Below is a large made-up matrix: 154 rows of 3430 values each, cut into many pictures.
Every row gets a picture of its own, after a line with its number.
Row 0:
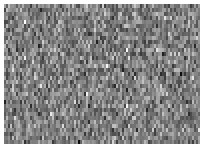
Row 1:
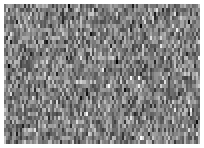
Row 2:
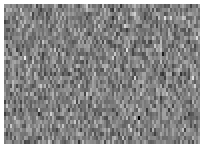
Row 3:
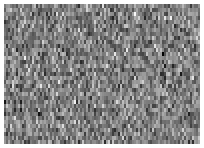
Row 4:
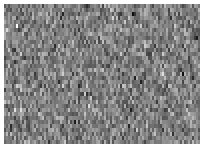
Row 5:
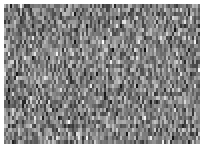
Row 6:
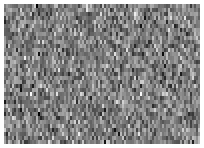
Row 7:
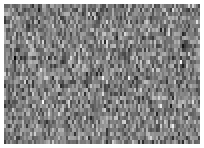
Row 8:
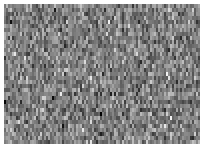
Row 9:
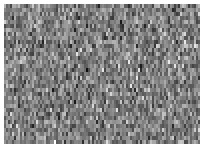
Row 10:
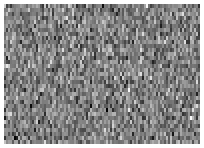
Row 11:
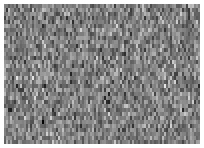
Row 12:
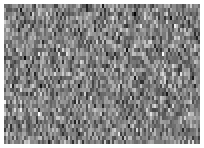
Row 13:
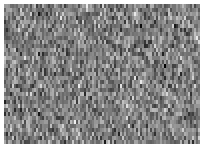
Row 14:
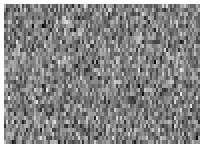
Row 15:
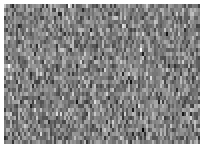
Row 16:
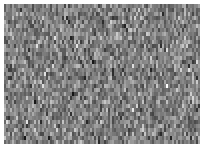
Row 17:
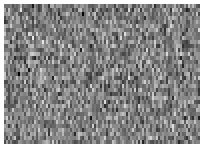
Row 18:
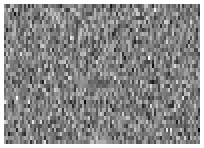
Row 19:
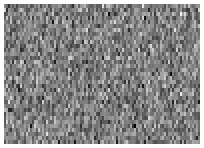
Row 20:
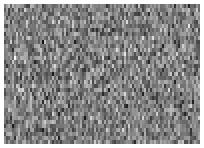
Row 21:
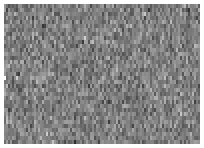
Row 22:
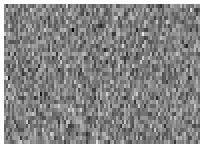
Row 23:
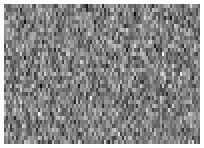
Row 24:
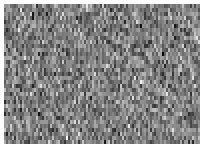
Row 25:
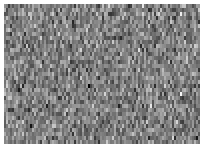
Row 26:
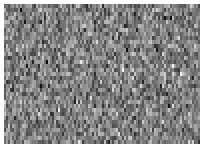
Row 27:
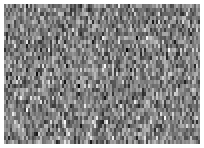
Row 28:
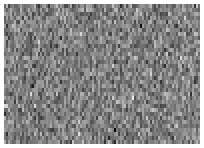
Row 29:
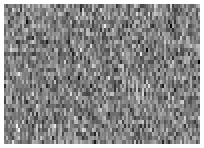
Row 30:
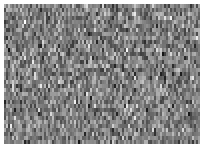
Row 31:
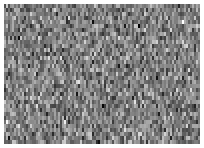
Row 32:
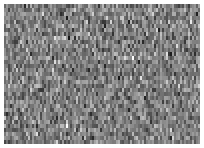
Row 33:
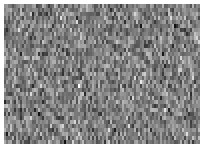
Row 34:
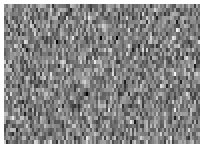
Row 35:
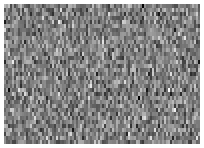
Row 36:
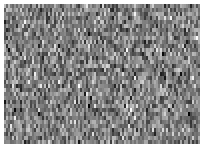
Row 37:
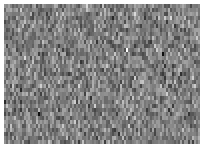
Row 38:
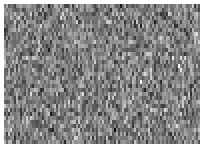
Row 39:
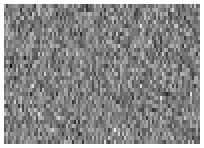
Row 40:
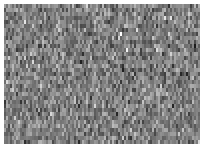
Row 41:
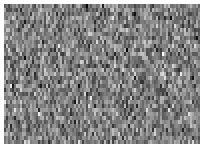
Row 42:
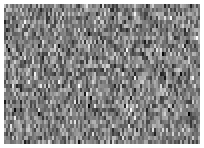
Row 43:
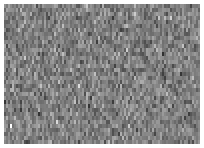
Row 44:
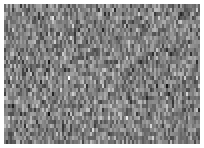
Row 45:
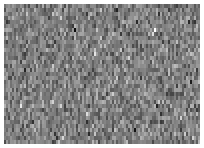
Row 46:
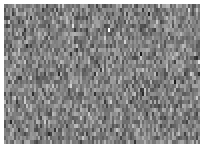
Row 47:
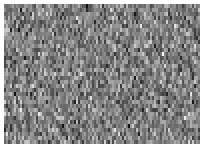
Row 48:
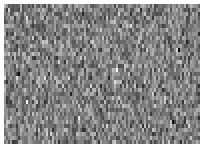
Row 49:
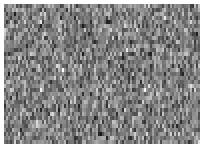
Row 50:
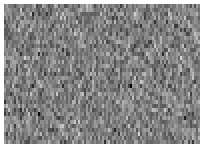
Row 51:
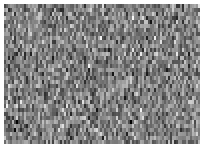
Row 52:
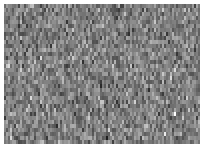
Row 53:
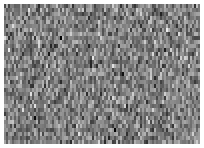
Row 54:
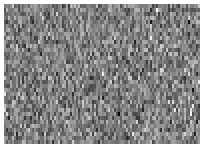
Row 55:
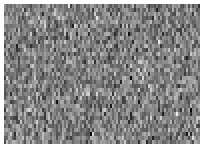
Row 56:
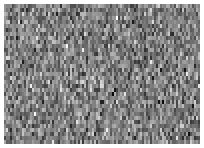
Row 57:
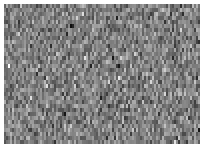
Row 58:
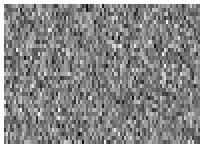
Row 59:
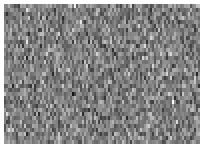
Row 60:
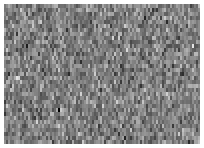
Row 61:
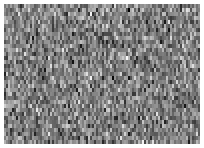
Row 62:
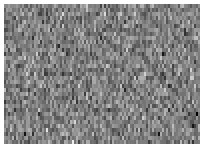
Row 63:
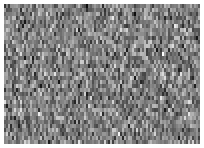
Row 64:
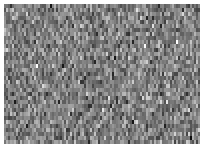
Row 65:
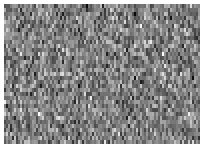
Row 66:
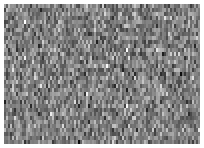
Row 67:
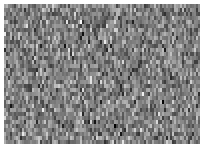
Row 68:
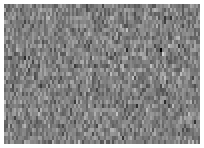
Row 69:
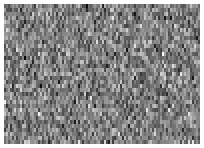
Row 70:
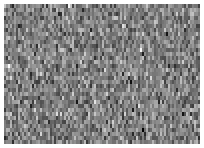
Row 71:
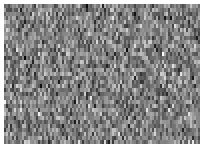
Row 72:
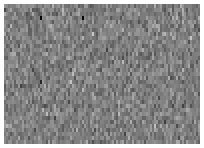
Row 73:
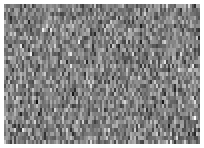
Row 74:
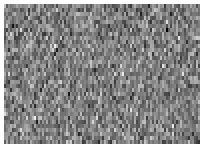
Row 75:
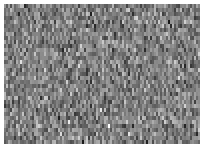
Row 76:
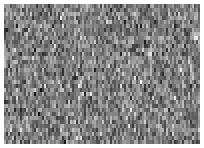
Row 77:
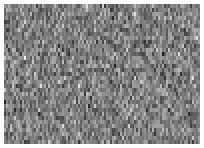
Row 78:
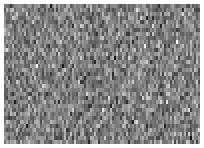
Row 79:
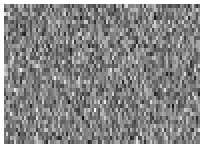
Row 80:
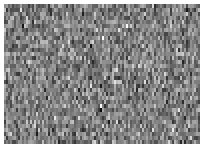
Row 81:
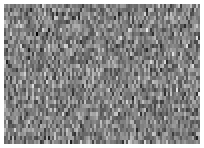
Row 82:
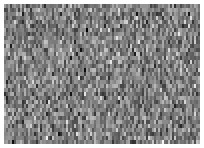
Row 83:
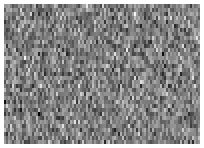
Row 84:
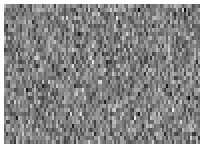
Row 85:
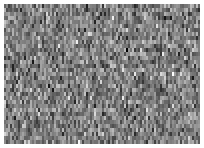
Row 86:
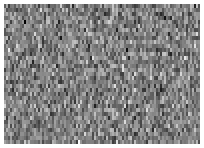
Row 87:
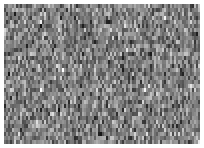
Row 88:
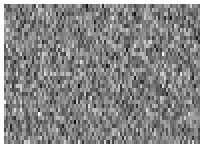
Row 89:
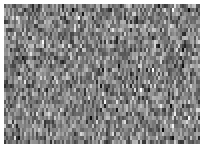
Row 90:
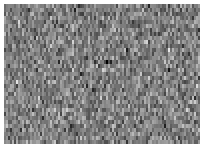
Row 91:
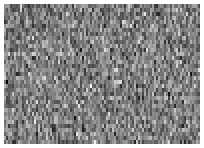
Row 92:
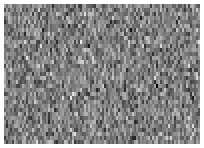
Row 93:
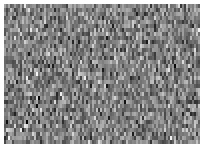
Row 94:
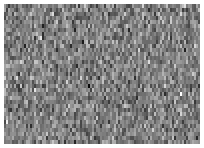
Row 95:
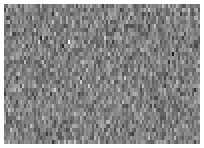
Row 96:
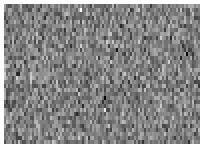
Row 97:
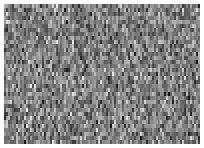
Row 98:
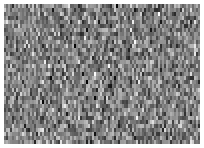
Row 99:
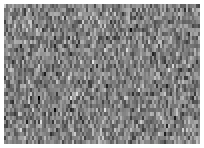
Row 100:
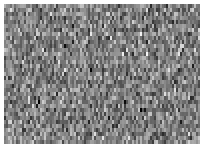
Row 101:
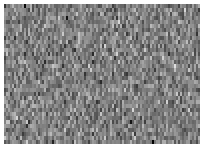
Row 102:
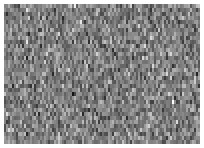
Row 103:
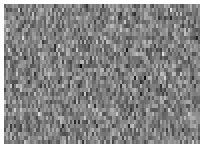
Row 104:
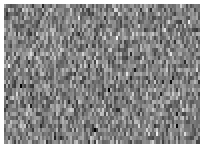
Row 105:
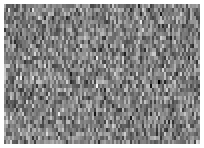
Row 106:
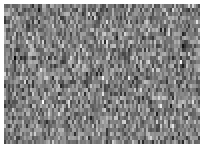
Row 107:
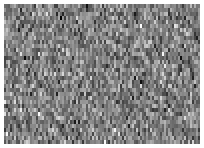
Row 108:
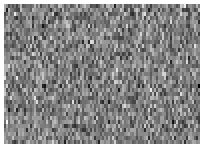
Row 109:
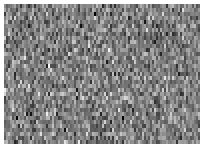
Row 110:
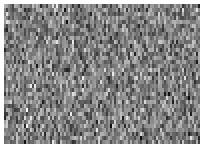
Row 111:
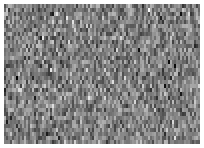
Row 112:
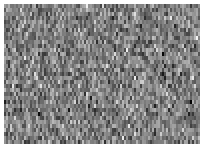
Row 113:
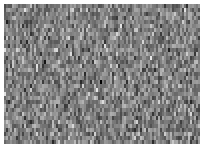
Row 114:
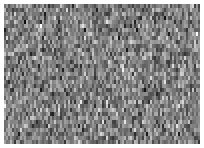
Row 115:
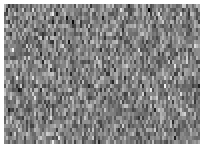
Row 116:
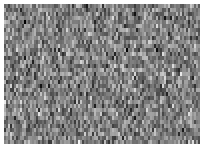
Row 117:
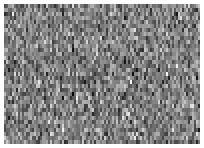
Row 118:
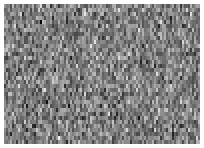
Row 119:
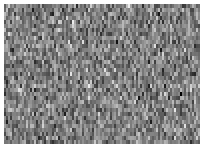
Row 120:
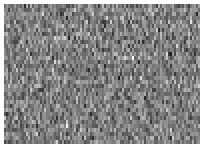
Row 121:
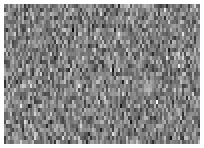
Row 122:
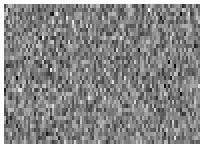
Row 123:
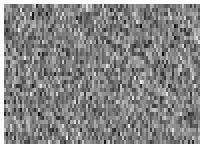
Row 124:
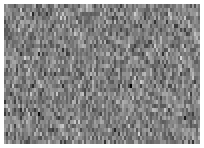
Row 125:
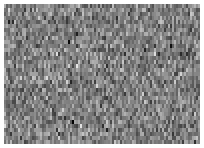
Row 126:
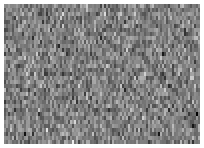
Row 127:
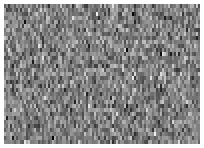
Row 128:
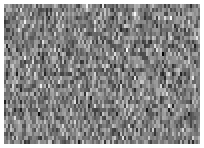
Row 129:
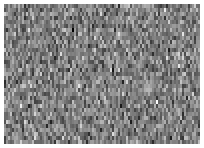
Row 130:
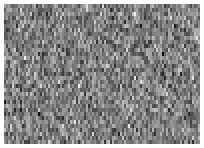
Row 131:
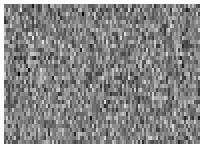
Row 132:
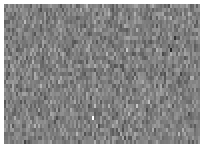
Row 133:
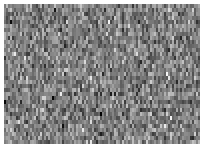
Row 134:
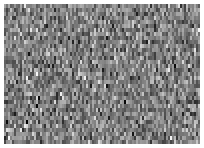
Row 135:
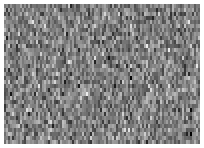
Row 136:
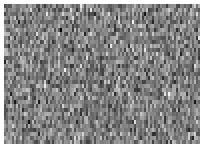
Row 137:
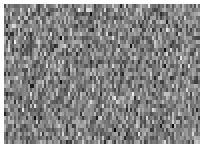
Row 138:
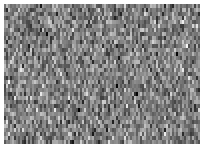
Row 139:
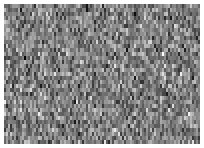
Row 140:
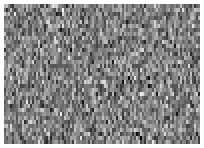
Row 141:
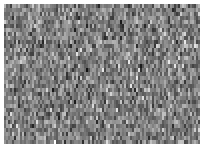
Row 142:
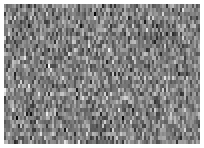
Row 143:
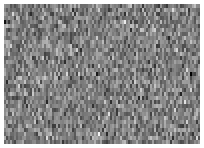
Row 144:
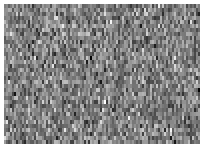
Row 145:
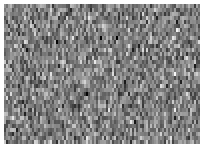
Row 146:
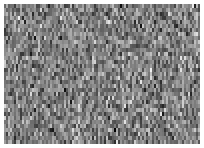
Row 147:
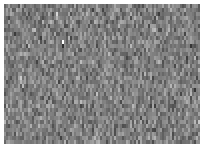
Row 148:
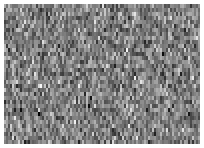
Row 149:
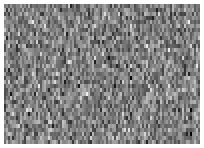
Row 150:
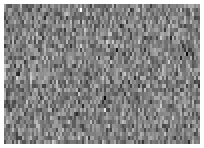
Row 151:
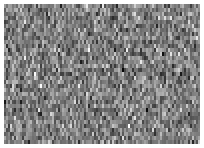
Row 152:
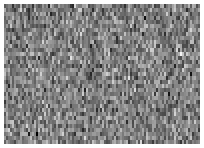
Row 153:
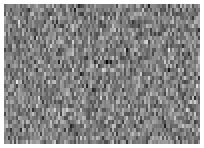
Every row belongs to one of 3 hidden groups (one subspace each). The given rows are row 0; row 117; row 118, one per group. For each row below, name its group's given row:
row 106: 118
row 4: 0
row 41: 0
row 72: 117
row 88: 0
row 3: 0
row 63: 0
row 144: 117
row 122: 118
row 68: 0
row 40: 0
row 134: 117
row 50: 0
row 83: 0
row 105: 118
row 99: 117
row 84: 117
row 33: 0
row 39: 0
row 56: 117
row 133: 117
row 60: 0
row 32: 117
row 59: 117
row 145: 117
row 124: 0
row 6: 0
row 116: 0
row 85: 0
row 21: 118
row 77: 0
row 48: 118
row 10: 117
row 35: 118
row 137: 0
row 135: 117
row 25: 118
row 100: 117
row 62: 0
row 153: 117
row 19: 118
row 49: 0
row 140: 117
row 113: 117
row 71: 0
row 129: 117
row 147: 118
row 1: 117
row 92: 117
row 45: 117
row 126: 0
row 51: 117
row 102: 117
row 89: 118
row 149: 117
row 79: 117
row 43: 0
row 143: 118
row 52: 117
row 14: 118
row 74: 0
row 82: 118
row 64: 117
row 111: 118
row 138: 117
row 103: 0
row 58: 0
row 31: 117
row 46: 118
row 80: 118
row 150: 118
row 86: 0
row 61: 118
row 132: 0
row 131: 118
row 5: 118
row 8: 117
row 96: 118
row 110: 117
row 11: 118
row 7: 118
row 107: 0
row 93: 117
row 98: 117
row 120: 117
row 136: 117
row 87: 0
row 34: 117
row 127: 0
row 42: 0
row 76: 0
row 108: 118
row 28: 0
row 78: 117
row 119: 118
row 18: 117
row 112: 0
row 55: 117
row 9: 118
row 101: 117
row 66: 0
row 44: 117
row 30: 0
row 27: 117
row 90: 117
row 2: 0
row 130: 0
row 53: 0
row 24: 0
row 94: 118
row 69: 0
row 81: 117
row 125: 118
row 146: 0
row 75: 118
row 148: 0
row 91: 118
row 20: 118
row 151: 0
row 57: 117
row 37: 0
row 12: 0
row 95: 118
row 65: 0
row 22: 117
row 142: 117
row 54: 117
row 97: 117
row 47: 0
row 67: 117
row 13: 0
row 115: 118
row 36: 0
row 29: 118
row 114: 0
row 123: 0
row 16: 117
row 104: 117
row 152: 118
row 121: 117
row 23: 0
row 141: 118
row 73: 117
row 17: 118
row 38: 0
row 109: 117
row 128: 0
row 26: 0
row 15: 117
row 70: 117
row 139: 0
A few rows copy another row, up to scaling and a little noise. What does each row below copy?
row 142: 109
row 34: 145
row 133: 8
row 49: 87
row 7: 106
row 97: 110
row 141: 9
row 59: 102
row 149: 135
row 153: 90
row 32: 120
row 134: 93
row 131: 17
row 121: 129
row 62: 126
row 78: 64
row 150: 96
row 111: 122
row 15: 70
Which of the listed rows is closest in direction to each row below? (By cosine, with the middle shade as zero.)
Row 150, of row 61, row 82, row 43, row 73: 82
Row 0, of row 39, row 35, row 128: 128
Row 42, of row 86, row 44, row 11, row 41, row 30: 30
